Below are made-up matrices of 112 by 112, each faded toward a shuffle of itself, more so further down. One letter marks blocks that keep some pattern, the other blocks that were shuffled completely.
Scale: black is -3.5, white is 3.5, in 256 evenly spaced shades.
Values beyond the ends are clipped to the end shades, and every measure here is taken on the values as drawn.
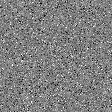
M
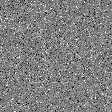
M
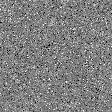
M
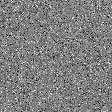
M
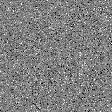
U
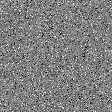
M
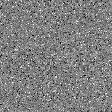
U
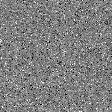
U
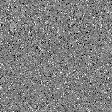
U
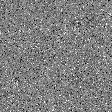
M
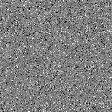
U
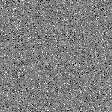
U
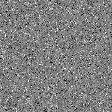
U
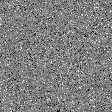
M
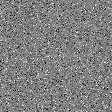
M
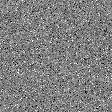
M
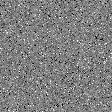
M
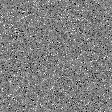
M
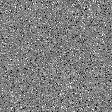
U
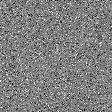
M
